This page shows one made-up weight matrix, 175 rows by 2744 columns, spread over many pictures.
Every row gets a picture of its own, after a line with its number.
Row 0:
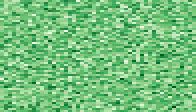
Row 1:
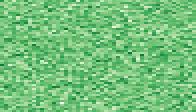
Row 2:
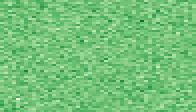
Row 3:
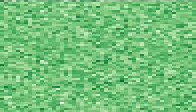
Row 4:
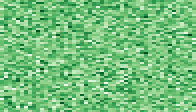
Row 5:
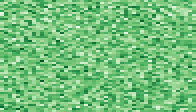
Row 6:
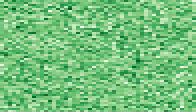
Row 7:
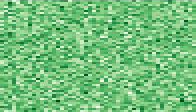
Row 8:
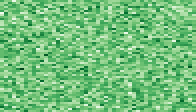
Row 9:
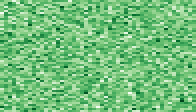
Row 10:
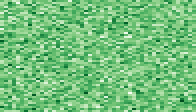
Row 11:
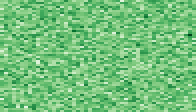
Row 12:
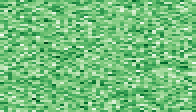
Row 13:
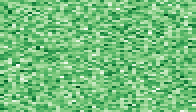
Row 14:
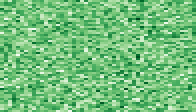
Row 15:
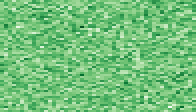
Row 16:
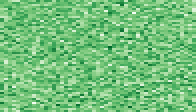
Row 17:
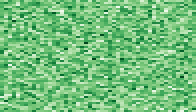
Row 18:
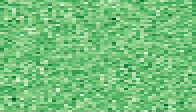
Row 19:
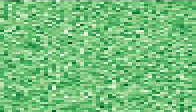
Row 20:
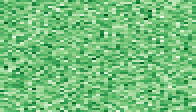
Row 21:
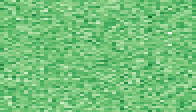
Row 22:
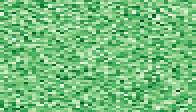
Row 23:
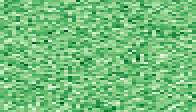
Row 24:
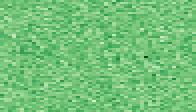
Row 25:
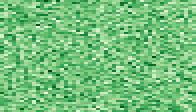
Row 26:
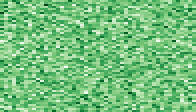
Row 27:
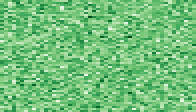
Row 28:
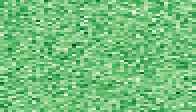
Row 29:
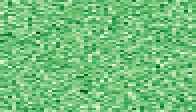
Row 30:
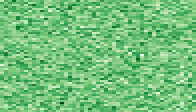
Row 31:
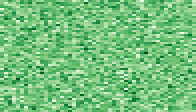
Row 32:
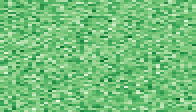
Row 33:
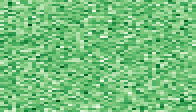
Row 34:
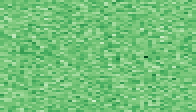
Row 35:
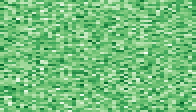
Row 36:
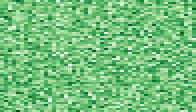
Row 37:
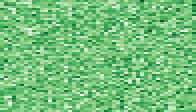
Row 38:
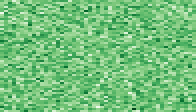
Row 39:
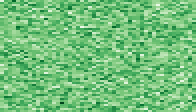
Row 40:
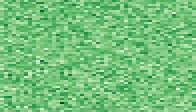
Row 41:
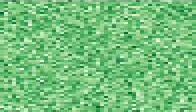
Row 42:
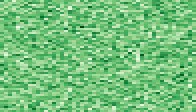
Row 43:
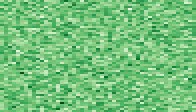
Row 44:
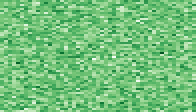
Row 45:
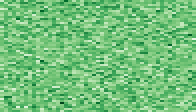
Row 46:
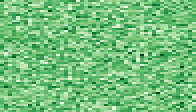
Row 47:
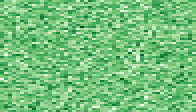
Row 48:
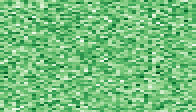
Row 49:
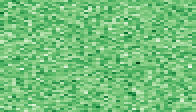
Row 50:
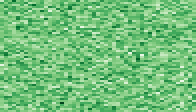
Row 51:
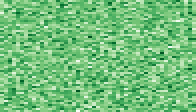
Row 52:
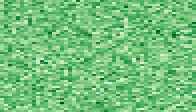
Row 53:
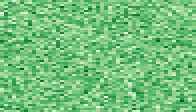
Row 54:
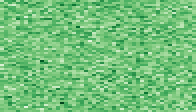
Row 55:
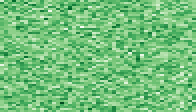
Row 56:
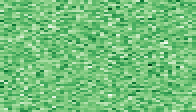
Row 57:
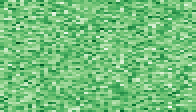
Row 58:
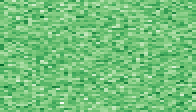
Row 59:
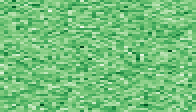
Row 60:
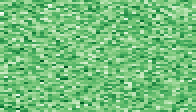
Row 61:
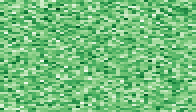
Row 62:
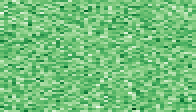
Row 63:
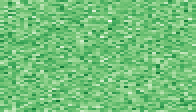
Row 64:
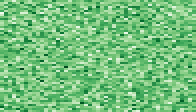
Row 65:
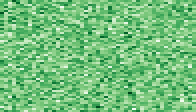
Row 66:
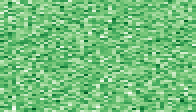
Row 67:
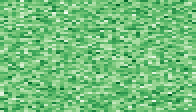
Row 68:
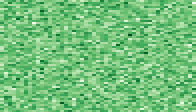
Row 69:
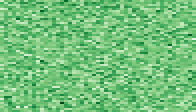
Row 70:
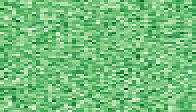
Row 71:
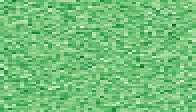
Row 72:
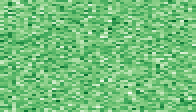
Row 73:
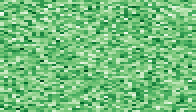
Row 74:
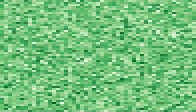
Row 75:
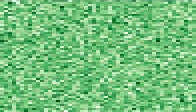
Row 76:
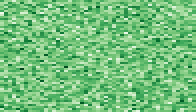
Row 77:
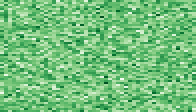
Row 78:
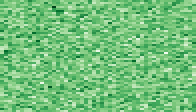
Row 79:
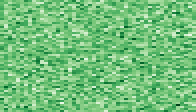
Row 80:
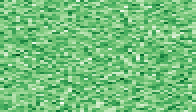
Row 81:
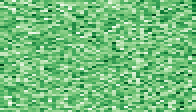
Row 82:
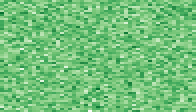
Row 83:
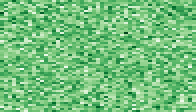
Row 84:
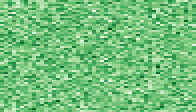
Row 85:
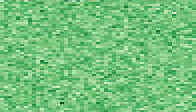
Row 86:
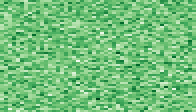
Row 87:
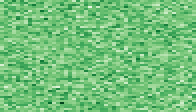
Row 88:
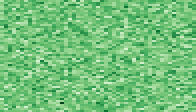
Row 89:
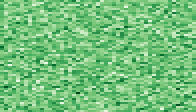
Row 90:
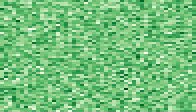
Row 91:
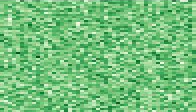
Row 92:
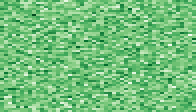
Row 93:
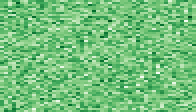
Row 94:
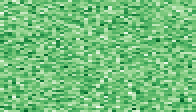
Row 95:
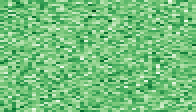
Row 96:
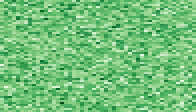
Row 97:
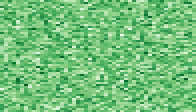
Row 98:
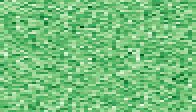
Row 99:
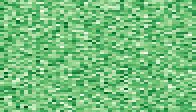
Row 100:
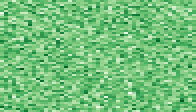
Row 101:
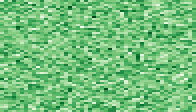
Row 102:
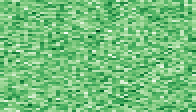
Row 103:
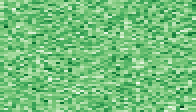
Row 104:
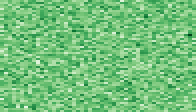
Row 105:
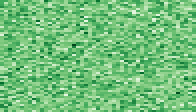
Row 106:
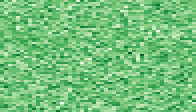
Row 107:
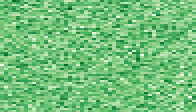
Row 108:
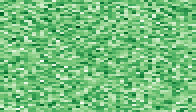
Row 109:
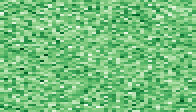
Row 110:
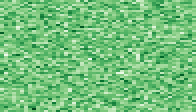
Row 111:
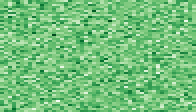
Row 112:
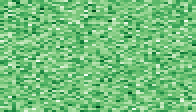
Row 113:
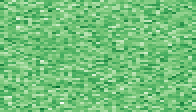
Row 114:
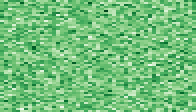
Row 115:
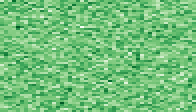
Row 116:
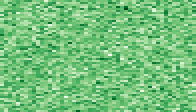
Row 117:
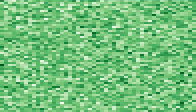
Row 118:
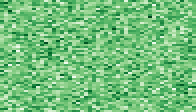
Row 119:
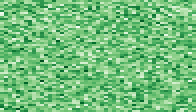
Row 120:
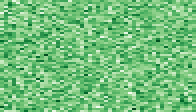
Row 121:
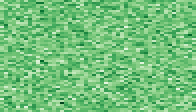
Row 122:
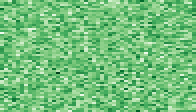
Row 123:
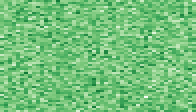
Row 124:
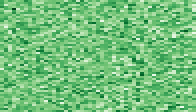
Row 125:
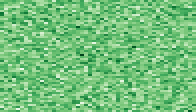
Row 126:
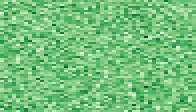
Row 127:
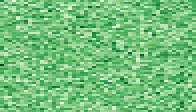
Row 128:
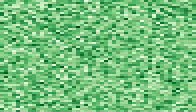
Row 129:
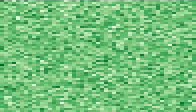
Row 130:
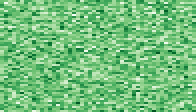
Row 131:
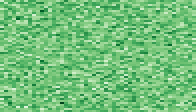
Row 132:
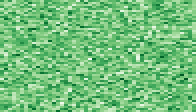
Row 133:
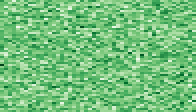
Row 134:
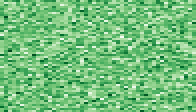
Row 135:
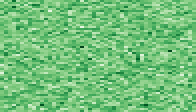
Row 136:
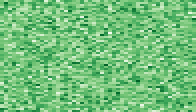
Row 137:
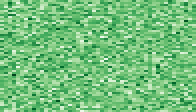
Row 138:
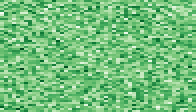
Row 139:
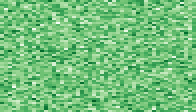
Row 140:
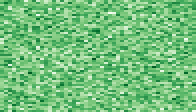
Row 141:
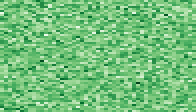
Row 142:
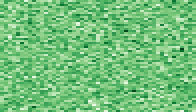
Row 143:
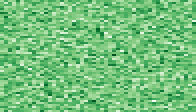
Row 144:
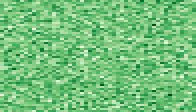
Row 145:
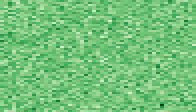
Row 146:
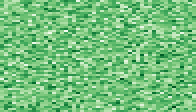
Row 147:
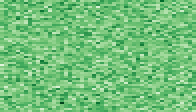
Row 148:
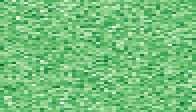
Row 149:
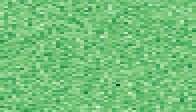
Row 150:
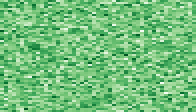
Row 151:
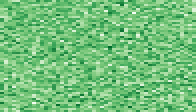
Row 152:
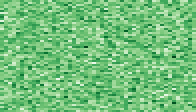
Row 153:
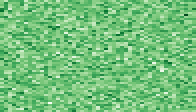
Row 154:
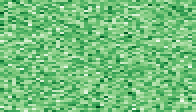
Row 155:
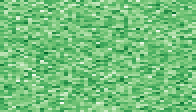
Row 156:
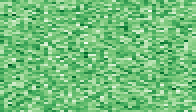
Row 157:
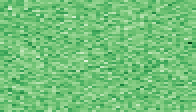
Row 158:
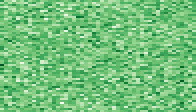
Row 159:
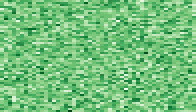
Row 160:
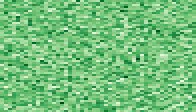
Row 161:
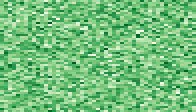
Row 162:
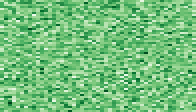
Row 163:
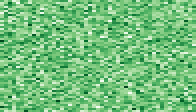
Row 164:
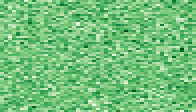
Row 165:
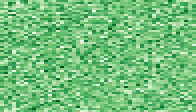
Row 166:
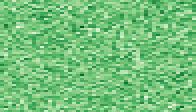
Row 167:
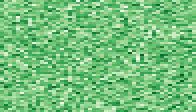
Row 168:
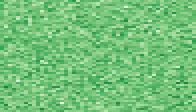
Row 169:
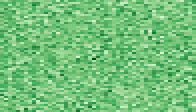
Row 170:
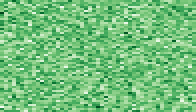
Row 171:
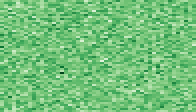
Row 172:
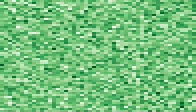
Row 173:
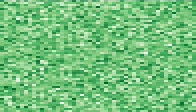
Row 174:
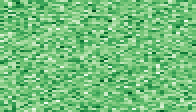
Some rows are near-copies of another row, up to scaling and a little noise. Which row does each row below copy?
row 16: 151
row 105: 28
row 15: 166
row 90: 70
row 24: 34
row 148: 129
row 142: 164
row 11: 104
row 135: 59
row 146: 0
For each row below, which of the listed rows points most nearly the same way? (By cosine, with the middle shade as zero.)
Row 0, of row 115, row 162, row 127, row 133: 133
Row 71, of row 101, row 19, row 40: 101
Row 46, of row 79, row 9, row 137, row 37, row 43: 79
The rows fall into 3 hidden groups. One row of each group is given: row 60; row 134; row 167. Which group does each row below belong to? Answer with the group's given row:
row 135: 167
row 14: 167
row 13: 134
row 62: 60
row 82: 60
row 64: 60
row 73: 60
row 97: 167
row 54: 167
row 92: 167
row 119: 60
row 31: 167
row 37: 167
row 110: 167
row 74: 167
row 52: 167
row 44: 134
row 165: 60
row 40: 167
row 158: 167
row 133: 167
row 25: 134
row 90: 167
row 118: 134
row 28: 134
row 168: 167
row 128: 60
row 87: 167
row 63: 60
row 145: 60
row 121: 167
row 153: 134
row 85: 167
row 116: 134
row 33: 60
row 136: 134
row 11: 167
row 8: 60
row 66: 60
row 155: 167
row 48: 60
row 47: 167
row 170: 60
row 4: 167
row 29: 60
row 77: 134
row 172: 167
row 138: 60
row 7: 60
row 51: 134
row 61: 60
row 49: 60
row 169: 134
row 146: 167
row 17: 134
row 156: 134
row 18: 167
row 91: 134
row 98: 167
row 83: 60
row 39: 167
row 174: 60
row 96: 167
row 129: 167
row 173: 167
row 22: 60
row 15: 167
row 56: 134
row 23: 167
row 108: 60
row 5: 60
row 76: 60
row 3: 167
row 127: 167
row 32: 60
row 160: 167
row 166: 167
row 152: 134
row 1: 167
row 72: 60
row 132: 167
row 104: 167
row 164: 134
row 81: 167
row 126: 60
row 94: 60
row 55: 167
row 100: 60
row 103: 167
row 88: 167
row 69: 167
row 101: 167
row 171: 60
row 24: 134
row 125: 60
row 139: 134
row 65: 60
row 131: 167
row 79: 167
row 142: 134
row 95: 60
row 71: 167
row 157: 134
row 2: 60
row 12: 134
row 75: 60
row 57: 134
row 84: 60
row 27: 60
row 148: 167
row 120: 60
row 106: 167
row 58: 167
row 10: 60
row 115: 167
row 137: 60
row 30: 167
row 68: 167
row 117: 167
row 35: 167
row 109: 60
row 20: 134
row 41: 60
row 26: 60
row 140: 134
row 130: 134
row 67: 134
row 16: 134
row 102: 134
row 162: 167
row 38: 60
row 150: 134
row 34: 134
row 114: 134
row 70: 167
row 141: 60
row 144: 134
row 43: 167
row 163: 60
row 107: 167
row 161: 134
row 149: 60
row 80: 167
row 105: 134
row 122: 167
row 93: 60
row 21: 167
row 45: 167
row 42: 167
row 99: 167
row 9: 60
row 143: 134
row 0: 167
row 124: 167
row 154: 60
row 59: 167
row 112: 60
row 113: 167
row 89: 167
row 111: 60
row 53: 60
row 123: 134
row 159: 167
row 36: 134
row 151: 134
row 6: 167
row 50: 167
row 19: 134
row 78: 134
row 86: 134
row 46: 167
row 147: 167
